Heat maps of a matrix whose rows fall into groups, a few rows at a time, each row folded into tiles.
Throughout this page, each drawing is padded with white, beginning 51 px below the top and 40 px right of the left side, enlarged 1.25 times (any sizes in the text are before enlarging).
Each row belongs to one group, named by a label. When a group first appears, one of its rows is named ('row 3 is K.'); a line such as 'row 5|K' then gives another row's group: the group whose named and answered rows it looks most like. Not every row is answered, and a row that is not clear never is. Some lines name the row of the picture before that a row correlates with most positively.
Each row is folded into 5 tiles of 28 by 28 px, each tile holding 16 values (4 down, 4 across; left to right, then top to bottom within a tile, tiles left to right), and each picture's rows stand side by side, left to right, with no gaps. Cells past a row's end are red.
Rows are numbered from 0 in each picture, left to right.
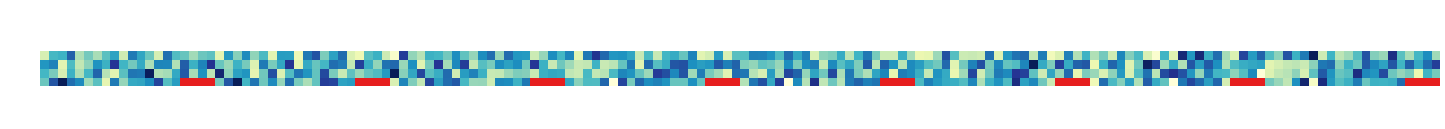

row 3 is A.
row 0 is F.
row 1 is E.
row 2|E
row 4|E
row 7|A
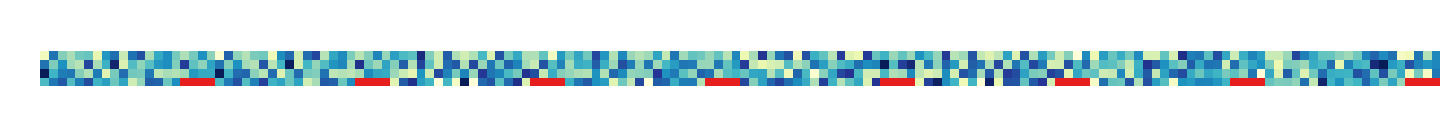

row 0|E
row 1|E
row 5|F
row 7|A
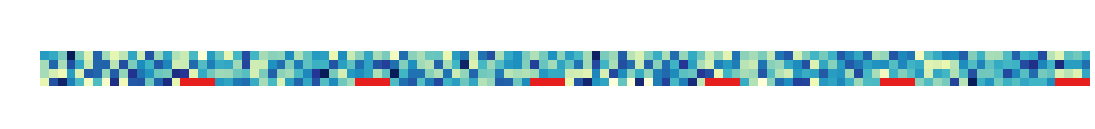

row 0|F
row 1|F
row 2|E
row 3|F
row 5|A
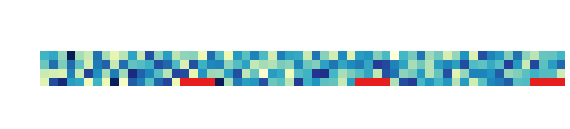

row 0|F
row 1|A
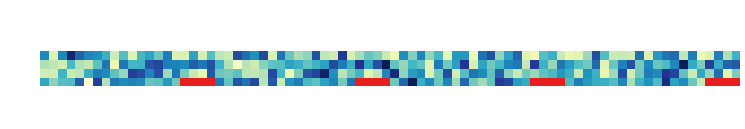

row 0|A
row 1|A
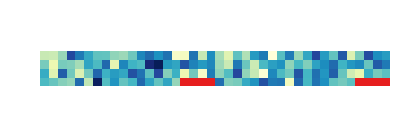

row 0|A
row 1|A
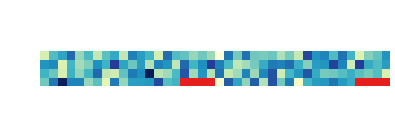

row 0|F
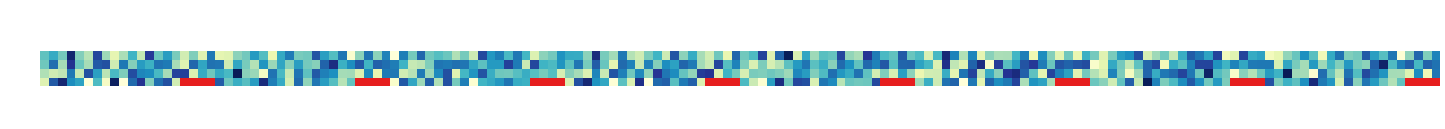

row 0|F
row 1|A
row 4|A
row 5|F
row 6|A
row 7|A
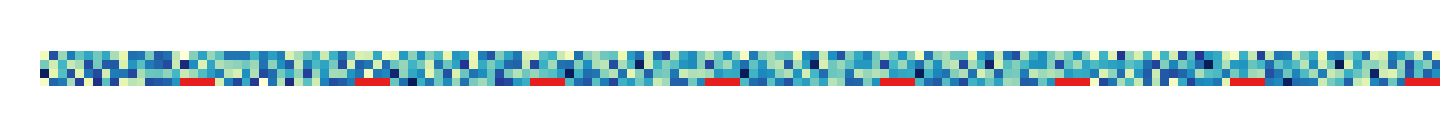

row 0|E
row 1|E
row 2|E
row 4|E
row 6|F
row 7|E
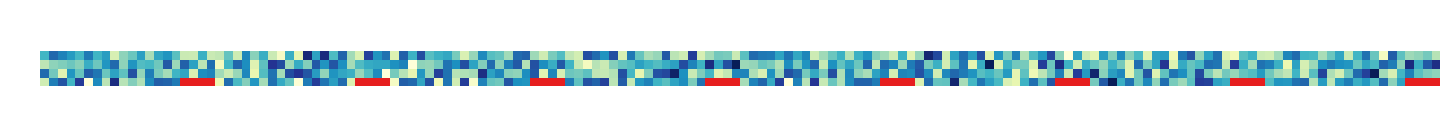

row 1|F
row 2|F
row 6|E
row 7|F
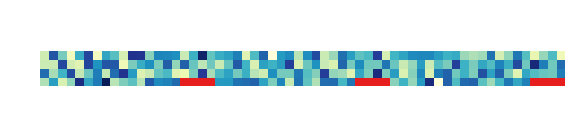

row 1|E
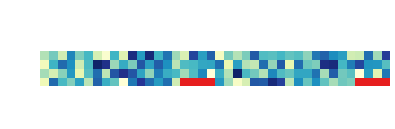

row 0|F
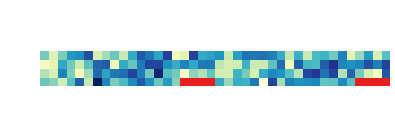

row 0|A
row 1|A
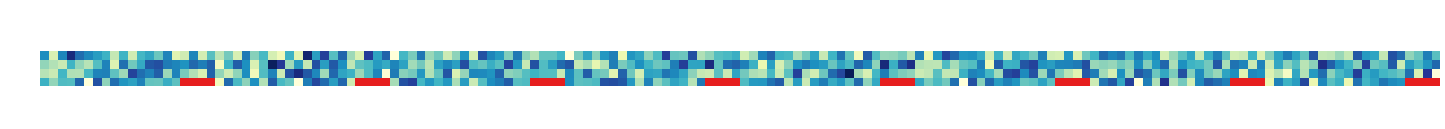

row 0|A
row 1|F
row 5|A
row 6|E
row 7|F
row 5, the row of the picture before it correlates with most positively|1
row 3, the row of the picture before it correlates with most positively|0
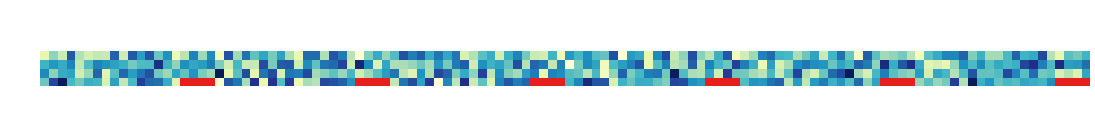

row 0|F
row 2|E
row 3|E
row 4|F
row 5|A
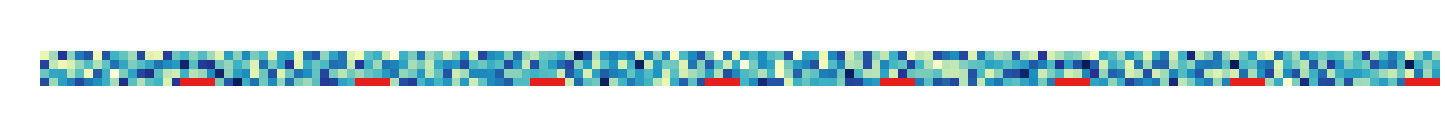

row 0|A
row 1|E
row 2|F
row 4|E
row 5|A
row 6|E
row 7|E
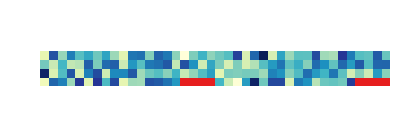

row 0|E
